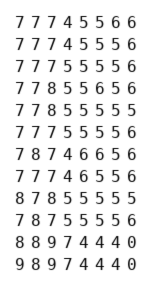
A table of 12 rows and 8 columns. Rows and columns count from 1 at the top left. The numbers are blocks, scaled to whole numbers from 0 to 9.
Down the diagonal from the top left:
7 7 7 5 5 5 5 6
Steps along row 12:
down up down down same same down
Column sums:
88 88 91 60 60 60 59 58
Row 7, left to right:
7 8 7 4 6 6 5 6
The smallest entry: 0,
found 2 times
